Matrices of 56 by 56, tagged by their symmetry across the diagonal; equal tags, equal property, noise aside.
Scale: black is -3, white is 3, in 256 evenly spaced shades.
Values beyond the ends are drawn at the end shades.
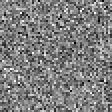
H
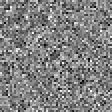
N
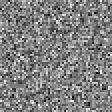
N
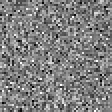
H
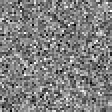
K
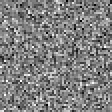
K
